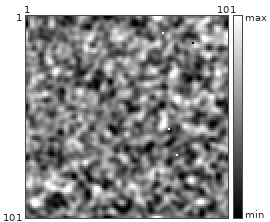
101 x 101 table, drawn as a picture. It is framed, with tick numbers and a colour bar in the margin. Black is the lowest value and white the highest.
The halves do not mirror each other. There are no regular stripes. The field is mottled with small blotches. Four lone cells stand out: three far higher and one far lower than their neighbours. No overall slope runs across the table. On average the colour sits 50% of the way up the scale.
